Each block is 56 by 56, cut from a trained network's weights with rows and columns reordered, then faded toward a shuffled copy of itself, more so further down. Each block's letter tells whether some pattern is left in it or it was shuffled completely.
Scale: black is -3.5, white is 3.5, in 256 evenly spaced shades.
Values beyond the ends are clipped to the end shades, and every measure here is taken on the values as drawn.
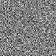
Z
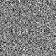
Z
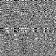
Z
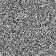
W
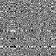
Z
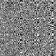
Z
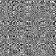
Z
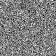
W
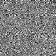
Z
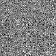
Z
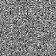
Z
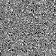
Z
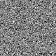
Z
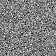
W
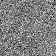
W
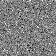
W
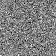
W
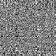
Z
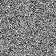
W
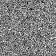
W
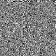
Z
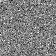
W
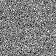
W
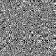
Z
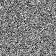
W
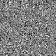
Z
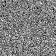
W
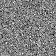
W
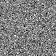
W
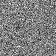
W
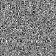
Z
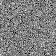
W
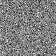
W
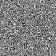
Z
